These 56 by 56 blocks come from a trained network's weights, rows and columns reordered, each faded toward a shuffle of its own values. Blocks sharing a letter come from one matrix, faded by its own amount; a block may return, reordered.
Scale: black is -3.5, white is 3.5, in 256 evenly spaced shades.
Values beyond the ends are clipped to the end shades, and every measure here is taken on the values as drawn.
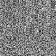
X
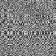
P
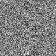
X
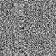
X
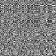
P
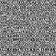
P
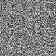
X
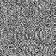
X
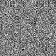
X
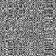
P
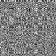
P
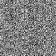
X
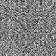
X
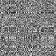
P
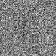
X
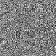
X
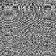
P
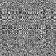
P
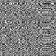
P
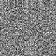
X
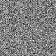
X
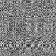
P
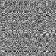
P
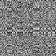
P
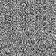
X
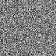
X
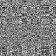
P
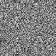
X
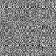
P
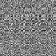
P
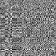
P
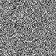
X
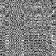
P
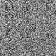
X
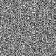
X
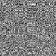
P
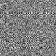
P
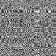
P
